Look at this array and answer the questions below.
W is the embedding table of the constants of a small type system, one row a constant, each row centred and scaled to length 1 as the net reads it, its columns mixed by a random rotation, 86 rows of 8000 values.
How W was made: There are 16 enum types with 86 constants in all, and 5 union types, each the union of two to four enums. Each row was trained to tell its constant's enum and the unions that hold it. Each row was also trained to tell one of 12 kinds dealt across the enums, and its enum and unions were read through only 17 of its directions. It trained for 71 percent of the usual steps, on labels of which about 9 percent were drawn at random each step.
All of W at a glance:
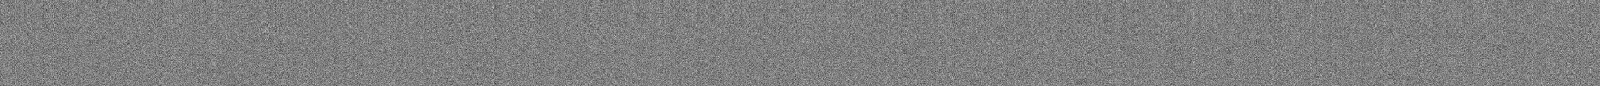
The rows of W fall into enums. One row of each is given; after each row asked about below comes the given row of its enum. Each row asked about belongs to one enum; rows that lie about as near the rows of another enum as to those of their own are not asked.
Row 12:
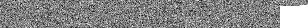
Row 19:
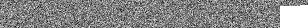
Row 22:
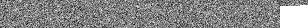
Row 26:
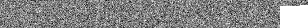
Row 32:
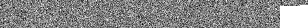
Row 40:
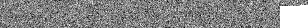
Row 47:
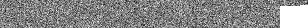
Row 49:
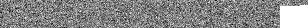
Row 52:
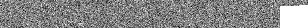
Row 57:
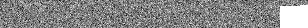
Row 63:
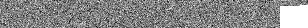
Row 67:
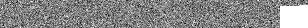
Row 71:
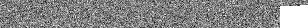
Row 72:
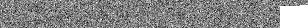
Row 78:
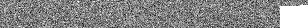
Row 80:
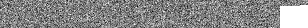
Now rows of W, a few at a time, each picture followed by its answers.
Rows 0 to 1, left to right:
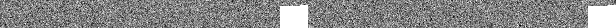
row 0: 78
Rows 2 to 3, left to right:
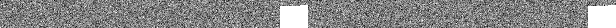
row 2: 71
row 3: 22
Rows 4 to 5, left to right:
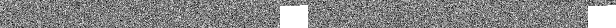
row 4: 52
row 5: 57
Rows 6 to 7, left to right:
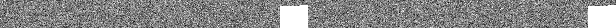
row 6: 67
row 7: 67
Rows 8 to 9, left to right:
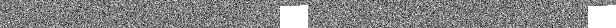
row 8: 47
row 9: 52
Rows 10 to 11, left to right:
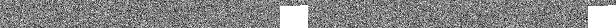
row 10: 80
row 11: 52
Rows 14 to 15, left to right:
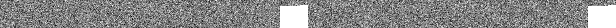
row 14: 22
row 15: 47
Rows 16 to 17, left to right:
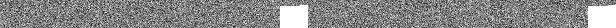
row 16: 47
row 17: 57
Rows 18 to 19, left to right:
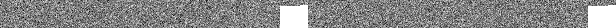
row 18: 12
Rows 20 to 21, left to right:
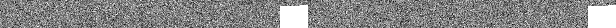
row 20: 57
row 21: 32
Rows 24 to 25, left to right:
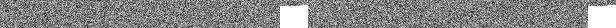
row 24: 26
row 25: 52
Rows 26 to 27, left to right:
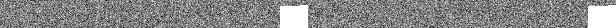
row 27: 80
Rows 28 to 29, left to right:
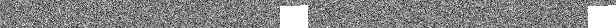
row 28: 12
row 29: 71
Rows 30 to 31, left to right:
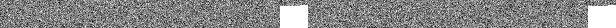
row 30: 22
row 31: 12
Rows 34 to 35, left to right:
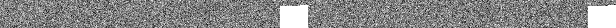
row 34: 26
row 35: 80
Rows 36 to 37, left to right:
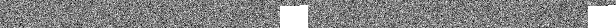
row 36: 67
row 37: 80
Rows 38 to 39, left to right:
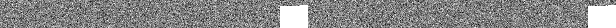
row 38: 67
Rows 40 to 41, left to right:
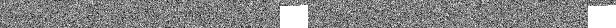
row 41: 22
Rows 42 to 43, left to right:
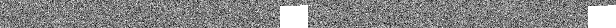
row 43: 78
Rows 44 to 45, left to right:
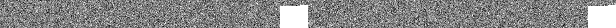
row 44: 26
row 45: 71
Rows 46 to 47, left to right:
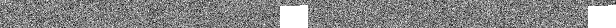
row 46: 49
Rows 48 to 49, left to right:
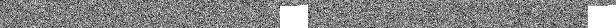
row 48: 57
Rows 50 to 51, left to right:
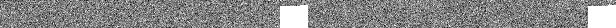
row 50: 26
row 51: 40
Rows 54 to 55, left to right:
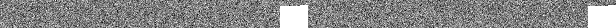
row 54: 71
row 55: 80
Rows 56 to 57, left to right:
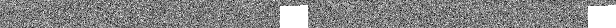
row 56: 63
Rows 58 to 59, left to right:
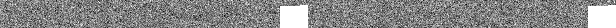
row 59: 22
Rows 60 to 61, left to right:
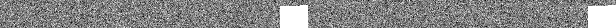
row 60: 19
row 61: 57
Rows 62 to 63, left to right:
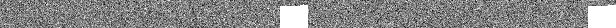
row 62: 47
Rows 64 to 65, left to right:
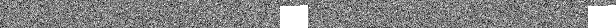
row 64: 12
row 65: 12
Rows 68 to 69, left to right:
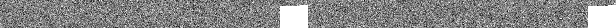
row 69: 71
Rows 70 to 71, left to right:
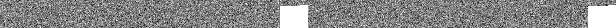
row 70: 52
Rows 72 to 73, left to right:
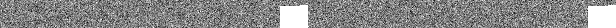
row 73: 47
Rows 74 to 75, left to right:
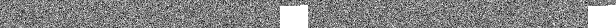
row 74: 22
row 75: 12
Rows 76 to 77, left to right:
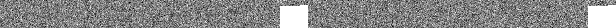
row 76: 26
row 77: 26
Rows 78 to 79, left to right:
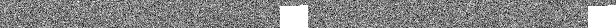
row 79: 57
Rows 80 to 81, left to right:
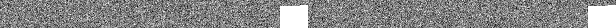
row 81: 67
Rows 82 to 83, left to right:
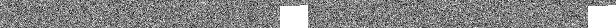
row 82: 71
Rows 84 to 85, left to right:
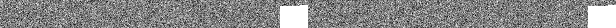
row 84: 67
